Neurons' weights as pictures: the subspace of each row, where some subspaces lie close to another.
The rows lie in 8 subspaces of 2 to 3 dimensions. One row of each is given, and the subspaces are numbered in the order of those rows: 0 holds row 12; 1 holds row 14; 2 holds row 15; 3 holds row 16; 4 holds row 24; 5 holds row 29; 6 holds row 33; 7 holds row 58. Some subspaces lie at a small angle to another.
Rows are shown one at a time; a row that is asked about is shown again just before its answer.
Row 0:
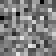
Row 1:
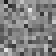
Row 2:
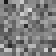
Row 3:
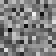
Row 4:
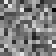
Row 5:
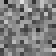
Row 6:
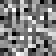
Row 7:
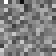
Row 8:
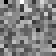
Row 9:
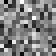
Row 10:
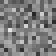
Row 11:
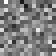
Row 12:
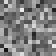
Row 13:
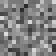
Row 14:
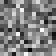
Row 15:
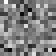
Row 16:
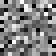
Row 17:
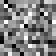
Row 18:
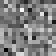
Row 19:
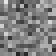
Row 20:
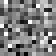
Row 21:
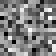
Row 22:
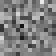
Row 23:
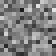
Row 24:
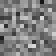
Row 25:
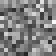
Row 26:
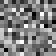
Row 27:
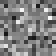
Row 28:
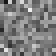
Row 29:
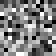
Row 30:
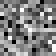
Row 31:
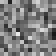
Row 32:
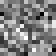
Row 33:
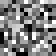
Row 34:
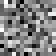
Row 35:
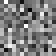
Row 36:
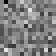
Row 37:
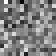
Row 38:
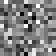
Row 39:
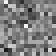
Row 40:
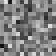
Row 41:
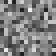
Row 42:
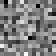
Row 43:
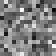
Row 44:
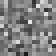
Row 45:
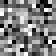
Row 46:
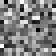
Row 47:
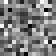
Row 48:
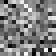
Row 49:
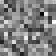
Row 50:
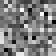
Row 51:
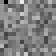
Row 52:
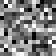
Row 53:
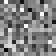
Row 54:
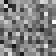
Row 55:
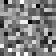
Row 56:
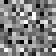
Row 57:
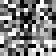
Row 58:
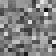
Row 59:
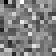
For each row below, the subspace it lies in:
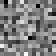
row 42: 1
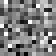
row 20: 7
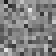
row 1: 6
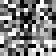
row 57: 4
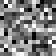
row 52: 0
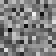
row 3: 5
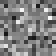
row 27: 1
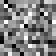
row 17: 4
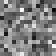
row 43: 0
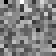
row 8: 7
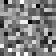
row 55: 7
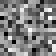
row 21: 2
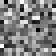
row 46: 7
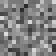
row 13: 2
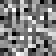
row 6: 4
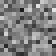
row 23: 0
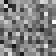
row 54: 4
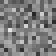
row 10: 5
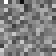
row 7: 3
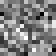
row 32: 4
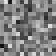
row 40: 1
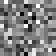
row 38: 5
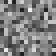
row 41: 1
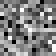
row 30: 2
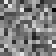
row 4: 0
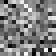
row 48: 6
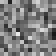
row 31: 1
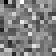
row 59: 1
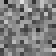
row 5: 7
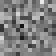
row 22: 4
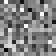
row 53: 2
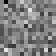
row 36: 6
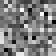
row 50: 6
